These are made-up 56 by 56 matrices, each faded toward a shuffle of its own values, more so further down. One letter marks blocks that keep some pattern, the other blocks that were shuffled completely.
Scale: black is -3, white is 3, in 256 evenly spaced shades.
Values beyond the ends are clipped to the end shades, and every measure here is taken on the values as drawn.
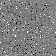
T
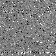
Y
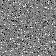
T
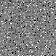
Y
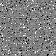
Y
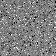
T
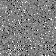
Y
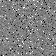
T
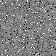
T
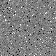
T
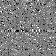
Y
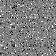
Y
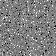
T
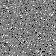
T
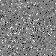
Y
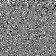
Y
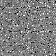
Y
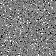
T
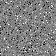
T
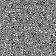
T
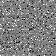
Y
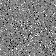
T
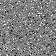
T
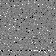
Y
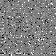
Y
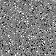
T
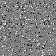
Y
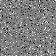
Y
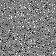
T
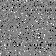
Y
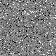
T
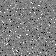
T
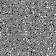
T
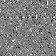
Y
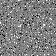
T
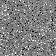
T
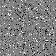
Y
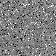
T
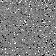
Y
